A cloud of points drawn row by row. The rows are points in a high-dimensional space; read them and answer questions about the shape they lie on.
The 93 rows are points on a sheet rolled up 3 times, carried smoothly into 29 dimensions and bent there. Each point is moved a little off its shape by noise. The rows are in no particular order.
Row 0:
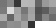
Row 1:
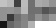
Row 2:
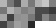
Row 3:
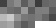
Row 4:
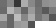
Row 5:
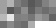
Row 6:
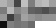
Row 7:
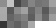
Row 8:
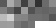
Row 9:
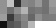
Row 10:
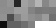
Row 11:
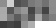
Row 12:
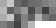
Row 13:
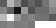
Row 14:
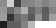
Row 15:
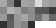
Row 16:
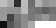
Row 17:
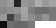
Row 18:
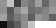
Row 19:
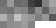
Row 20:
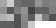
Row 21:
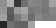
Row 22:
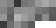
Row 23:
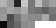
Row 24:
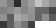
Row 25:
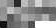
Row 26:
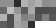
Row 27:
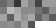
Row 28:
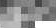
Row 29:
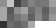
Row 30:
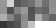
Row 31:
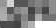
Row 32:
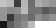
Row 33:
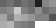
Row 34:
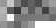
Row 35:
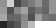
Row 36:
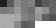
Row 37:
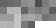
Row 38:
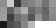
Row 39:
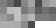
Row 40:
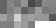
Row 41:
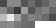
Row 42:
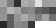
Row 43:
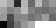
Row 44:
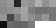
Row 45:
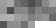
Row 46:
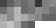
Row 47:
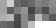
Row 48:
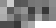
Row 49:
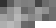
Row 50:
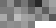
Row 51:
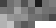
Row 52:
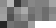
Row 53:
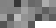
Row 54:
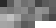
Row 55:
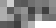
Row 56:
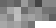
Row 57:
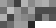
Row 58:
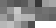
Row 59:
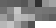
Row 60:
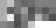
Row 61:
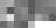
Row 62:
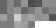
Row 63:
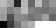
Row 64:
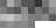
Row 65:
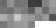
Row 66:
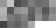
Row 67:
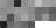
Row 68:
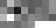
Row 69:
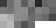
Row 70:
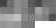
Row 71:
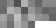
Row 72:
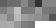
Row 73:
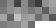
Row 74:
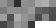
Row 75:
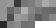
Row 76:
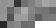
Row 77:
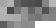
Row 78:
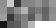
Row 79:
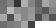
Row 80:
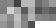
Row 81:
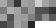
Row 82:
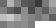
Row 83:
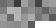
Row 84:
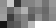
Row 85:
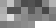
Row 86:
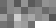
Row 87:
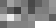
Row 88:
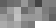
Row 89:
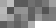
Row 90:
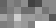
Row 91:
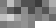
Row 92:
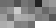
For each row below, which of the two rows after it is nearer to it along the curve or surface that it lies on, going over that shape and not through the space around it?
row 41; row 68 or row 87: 68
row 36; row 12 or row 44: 12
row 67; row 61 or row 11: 11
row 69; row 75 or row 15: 15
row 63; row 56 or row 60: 60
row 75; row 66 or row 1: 66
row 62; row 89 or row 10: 89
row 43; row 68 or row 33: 68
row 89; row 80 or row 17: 17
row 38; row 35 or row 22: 35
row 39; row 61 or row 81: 81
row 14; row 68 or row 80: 68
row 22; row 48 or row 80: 48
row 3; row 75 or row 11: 11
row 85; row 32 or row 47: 47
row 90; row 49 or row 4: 4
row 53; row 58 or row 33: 33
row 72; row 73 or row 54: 73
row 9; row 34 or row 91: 34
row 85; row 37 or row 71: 71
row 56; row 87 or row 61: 87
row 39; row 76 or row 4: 4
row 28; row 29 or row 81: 81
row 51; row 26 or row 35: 26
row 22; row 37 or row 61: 61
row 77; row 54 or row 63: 54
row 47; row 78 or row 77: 78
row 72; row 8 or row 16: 8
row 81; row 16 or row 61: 16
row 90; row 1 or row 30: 30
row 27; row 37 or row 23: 37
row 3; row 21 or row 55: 55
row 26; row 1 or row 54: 1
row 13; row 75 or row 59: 59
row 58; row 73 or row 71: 71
